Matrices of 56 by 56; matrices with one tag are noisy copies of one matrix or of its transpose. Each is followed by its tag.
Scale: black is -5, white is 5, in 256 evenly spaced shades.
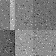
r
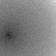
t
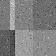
r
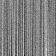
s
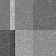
r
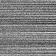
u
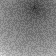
t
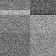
r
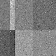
r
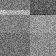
r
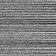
u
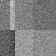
r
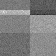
r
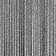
u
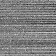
u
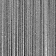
s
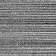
u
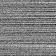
s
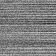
u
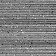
u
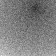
t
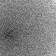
t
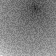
t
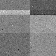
r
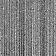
u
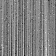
s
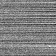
s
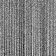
u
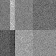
r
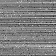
s
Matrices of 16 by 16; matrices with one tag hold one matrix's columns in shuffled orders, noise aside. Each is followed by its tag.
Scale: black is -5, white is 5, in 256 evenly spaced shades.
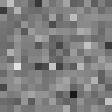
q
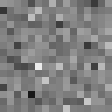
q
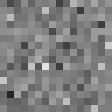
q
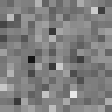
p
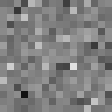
q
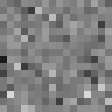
p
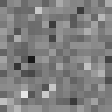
p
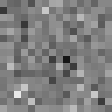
p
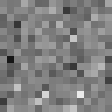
p
